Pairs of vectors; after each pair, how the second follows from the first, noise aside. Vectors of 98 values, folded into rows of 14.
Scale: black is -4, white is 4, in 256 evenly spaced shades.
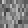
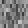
negated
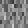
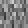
negated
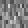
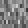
reversed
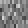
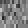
negated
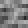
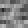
reversed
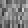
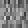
reversed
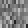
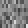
negated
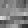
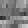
negated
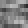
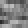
reversed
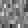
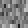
negated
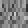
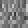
negated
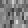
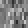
negated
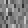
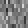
negated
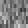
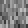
negated
